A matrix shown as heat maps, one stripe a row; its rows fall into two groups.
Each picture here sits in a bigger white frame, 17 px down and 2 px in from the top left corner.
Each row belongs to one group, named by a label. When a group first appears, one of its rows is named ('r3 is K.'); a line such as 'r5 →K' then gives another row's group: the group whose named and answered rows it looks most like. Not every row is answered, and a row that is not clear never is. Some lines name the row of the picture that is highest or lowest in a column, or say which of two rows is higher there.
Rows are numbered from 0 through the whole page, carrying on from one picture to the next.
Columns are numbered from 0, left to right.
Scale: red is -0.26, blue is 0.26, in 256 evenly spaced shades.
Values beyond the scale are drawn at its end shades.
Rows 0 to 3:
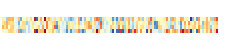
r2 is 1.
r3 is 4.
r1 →1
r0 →4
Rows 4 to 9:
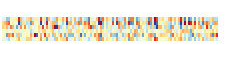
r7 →4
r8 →4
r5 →1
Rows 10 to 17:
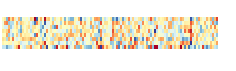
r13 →1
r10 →4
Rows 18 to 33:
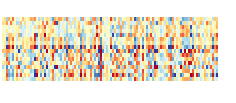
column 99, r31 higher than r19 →Yes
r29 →1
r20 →4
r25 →4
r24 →4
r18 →4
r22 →4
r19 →1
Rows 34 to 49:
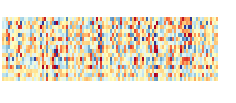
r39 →4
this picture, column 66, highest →39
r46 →1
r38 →1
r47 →4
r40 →1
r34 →4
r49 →1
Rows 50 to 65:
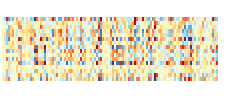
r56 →4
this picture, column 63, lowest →65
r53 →4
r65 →1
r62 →1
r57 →4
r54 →4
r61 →4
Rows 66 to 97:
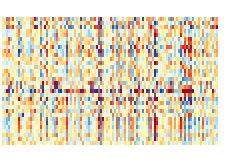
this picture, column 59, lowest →84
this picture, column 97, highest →68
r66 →4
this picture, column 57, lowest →86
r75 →1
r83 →1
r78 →4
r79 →1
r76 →4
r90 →1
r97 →4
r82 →1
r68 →4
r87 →4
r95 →1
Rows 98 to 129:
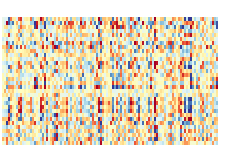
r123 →1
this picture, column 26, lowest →105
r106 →4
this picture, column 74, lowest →115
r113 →4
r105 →1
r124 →4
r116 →4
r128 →1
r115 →4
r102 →1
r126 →1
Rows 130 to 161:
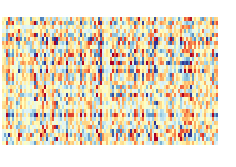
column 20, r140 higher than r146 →Yes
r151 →1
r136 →1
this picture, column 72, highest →149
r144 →4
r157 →1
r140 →4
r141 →4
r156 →1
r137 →1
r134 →4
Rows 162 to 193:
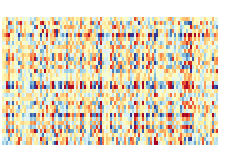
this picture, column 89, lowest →193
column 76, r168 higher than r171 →No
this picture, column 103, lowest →166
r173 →1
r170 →1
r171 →4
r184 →1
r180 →1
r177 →1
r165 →1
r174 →4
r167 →1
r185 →1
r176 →1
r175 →4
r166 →1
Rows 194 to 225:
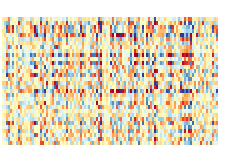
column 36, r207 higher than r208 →No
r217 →1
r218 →1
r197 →4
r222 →1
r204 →1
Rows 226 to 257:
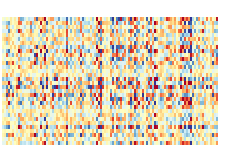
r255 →4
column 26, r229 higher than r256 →No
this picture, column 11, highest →243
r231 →1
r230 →4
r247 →1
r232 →4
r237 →4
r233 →4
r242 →1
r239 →4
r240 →1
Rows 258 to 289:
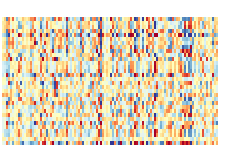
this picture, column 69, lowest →289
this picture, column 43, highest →262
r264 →4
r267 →1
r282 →1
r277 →1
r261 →4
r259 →1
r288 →4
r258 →4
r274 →1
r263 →4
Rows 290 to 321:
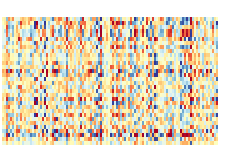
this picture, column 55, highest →311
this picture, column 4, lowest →303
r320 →1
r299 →1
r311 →4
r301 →1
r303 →1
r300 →1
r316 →4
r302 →4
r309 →1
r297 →4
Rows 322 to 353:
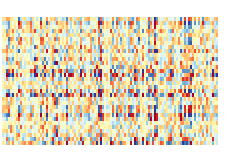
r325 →4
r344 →1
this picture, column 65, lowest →346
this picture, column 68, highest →327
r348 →4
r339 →1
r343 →1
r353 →4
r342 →1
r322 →1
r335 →4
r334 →4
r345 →1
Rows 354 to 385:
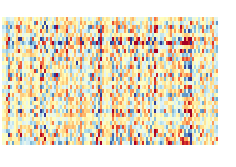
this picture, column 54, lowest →373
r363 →4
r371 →1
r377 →1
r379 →1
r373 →4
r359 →1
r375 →1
